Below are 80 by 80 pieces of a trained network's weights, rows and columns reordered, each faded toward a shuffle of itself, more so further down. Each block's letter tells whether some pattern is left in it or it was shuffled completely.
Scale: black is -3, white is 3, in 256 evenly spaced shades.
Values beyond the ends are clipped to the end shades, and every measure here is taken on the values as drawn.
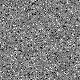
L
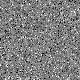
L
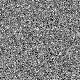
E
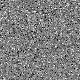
E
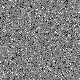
L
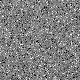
L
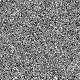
E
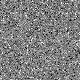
E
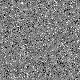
L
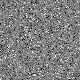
L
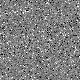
L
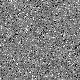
L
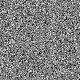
L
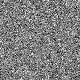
E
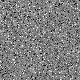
L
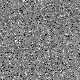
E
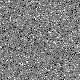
L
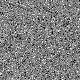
L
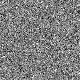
L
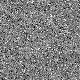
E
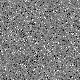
L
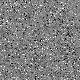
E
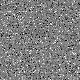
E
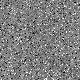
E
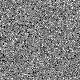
L
